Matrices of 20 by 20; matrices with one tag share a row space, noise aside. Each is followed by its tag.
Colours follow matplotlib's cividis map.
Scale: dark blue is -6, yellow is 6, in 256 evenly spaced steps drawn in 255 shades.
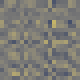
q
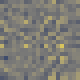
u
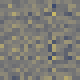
q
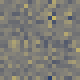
q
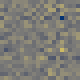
u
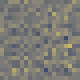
q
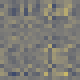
q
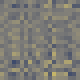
q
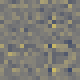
q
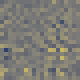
u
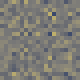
q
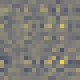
u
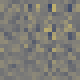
q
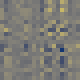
u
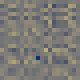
q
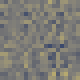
u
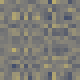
q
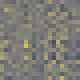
u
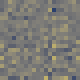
q
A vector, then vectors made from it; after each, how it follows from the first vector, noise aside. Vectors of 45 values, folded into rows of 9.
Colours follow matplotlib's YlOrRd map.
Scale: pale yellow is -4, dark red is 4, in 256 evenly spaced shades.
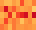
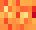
sign-scrambled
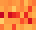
reversed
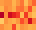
reversed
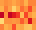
reversed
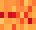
reversed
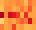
reversed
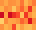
reversed
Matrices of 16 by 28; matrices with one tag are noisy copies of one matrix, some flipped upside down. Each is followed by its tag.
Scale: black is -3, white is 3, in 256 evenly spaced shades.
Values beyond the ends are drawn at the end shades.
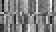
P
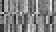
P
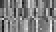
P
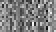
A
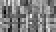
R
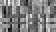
R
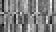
P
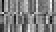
P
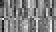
P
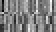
P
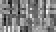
R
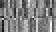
P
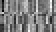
P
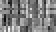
R
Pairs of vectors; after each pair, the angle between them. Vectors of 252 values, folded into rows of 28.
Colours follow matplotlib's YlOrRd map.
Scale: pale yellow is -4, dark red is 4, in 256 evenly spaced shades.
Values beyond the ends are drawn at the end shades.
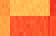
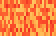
orthogonal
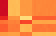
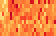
partly opposed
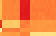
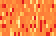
orthogonal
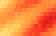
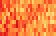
partly opposed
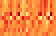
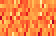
partly opposed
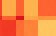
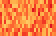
orthogonal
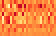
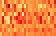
nearly opposite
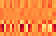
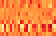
nearly opposite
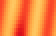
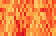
partly aligned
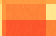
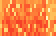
partly aligned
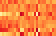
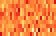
partly opposed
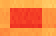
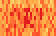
partly aligned
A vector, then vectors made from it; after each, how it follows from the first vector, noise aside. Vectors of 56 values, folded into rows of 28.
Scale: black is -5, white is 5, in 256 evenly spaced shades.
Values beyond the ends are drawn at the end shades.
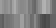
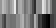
scaled up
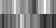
scaled up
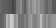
reversed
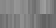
shrunk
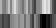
scaled up
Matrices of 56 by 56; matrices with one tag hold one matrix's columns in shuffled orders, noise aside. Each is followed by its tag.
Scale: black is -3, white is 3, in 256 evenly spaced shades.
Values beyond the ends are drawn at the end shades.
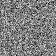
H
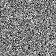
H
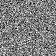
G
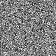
G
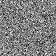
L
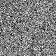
G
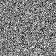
G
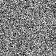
H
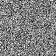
H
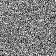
L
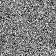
L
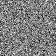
L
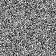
H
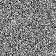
H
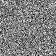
L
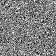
L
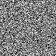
L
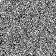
L
